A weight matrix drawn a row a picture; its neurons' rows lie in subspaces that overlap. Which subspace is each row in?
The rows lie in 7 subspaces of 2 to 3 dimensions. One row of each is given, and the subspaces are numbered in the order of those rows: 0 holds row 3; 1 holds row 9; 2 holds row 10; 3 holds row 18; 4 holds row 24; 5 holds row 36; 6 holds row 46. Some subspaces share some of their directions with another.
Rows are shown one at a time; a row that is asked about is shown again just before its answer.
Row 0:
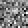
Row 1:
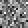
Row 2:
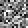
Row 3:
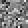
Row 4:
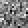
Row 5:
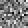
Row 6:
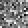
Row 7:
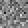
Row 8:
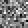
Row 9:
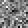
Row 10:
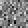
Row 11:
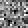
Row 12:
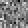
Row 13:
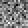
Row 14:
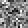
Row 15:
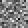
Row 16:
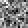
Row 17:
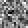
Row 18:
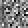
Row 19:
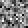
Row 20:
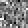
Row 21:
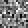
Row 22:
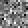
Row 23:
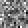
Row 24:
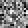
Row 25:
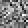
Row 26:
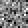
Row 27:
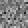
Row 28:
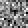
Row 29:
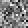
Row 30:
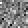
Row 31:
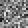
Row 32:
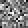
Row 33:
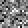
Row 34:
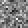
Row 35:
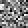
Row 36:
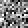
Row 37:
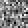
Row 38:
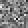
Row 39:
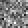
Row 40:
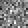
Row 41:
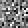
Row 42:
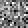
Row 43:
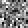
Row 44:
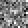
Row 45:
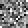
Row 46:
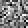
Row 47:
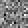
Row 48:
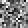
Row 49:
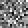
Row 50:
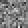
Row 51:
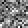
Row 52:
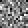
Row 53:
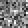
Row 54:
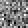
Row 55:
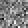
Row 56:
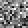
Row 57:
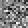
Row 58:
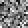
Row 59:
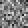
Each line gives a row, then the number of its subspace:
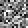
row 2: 5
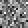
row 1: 2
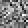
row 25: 6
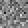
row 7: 2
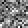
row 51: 1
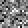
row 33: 1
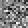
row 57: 3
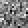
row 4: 3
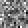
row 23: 4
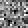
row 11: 6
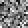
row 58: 1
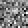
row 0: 3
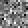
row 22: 3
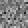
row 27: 2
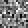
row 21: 2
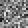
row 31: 5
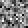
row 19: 4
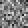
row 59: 4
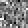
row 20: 1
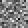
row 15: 0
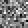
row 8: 2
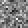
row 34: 1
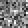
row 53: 5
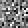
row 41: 3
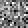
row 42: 6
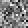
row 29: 6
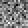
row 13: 3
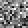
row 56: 3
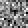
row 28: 5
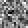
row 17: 4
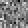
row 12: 1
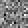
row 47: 5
